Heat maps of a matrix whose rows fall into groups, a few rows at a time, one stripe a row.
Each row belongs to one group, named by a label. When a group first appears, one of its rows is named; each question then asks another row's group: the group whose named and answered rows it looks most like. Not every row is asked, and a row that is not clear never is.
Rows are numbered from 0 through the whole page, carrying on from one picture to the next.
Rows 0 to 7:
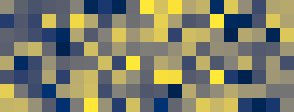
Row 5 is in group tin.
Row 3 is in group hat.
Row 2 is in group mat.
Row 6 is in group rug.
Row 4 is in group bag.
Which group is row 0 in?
bag
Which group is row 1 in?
tin
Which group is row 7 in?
hat
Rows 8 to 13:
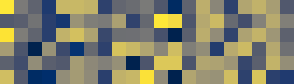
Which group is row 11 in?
bag
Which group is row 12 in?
tin
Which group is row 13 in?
rug
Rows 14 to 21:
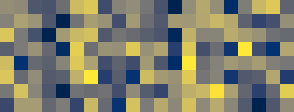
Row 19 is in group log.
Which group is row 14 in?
rug
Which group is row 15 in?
hat
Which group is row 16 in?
rug
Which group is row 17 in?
mat
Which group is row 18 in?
rug
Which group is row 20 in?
hat
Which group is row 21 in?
hat
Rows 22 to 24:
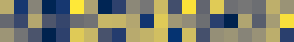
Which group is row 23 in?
mat
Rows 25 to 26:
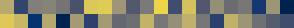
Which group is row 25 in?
log
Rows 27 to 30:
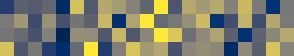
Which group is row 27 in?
mat
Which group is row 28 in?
bag
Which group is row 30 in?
log
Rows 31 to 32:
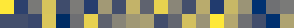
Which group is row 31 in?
bag
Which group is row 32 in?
hat
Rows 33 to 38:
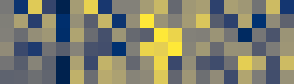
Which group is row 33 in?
log
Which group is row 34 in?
bag
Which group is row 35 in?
tin
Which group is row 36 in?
bag
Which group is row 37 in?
mat
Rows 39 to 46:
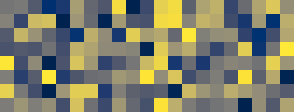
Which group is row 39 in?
tin
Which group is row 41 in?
hat
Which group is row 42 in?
mat
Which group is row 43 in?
log
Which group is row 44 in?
bag
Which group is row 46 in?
tin
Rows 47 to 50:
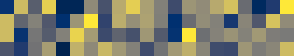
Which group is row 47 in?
hat
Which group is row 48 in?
log
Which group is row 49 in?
rug
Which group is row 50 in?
mat
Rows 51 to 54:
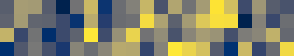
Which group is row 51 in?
hat
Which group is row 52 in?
hat
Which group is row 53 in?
log
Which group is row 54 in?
mat
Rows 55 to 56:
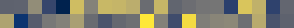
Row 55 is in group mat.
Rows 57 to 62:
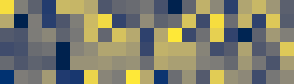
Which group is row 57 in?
rug
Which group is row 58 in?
log
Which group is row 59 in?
tin
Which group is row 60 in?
mat
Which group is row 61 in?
mat
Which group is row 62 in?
hat
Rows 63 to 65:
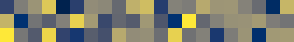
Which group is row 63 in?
hat
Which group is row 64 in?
rug
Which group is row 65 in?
bag
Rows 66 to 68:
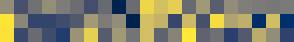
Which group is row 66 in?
bag
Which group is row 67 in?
log
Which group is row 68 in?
log
